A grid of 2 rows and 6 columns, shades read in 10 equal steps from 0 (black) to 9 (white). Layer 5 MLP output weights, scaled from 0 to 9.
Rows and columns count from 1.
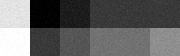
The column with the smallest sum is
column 2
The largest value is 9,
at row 2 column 1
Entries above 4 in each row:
1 2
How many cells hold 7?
0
